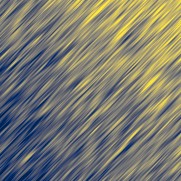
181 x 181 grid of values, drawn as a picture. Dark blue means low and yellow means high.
Slope: up to the top right. Grain: diagonal, up to the right. Average level on the scale: 50%. Ninth with the highest average: top right. Ninth with the lowest average: bottom left. Odd rows or columns: none. Mirror symmetry: none.
